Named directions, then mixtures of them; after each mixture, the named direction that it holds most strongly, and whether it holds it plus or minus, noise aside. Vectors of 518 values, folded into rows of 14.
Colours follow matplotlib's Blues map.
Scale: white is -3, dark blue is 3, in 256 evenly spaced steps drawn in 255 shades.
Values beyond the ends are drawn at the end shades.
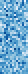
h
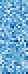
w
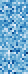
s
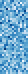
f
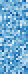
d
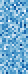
f, minus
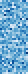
w, minus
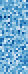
d, minus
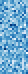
f, plus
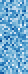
f, plus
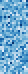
d, minus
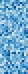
f, minus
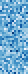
s, plus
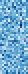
f, minus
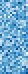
d, plus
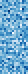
w, minus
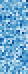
d, minus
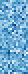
s, minus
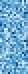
h, minus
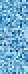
d, minus
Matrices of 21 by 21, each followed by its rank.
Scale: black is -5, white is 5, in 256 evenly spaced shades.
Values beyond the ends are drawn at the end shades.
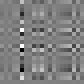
one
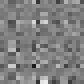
three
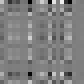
one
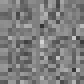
three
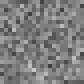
full rank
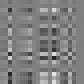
one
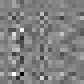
three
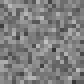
full rank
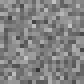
full rank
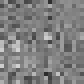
three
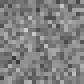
full rank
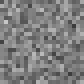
full rank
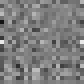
three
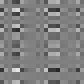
one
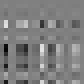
one
